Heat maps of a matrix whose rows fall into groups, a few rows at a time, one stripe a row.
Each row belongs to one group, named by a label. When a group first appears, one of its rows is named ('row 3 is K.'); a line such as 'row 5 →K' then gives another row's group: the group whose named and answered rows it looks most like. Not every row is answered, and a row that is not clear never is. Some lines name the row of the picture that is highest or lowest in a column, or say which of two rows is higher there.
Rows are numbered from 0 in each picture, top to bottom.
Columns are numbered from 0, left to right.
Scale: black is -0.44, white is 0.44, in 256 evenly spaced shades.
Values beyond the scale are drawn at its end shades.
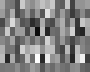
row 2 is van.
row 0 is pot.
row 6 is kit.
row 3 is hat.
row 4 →kit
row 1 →kit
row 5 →pot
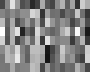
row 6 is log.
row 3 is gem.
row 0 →van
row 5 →log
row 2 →kit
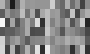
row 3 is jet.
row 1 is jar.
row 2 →kit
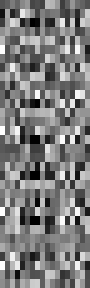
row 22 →hat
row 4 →pot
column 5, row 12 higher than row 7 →Yes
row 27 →hat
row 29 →gem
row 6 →jet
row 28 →van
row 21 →hat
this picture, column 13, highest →5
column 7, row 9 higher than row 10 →No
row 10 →kit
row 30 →jet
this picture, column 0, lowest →1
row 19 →van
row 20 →pot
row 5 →gem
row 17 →jet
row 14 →gem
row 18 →hat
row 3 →hat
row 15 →van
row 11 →van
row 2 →van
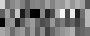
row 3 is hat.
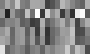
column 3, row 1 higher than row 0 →No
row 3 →hat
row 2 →van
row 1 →kit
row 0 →log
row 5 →gem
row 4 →hat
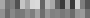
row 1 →kit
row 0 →pot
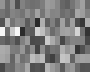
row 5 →hat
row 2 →hat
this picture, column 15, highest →3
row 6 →log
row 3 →gem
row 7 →jet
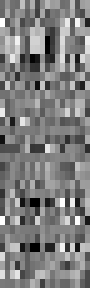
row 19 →kit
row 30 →gem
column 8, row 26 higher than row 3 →No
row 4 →log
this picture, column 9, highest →16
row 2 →gem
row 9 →hat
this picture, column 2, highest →6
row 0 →jar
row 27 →van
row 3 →log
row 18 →kit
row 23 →hat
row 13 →jar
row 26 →hat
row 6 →van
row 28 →gem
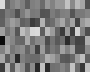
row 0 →gem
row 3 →pot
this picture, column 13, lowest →4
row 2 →van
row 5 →hat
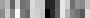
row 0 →log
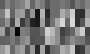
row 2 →van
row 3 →jet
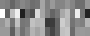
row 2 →log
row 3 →log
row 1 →gem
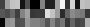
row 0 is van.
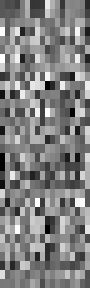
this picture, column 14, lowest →12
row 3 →gem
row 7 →gem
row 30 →gem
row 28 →hat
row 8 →kit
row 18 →jar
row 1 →jet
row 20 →jar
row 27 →log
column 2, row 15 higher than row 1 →Yes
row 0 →jet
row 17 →jar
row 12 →kit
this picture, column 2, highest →19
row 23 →jar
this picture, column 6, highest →9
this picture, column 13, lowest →17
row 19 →van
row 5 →log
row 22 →kit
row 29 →jar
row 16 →jet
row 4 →pot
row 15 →log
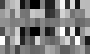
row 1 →log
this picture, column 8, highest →1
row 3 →van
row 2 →hat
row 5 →jet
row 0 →van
